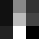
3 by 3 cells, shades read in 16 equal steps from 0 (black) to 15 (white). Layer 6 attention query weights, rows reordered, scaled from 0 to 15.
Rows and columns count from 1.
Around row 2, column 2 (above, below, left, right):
8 15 1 4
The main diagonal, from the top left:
1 11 0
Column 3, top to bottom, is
3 4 0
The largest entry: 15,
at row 3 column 2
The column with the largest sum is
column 2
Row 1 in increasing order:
1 3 8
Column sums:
4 34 7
